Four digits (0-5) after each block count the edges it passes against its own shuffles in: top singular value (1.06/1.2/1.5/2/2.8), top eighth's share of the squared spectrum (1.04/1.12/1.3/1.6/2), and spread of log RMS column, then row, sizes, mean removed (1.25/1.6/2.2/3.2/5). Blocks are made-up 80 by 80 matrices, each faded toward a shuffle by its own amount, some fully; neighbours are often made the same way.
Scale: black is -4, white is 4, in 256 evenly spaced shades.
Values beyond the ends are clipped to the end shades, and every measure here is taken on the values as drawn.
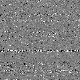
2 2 0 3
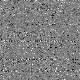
2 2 0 2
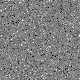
0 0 0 0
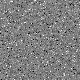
0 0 0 0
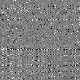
4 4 2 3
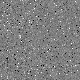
1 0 0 0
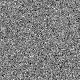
0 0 0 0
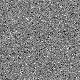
0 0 0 0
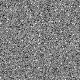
0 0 0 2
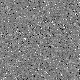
0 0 0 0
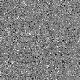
3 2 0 1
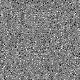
3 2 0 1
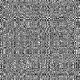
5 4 3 3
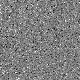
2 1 0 0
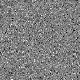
3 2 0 1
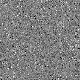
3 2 0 0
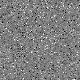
3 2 0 1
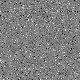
2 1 0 0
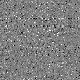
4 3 1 1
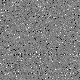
3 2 0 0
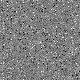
0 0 1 0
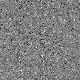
1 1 2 0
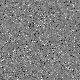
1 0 0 0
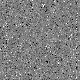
1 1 1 0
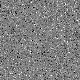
0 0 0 0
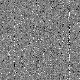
2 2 2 0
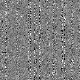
2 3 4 0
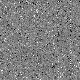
1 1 1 0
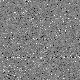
2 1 0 1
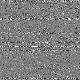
3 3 0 3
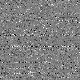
2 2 0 2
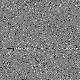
2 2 0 1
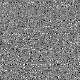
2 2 0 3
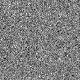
3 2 1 1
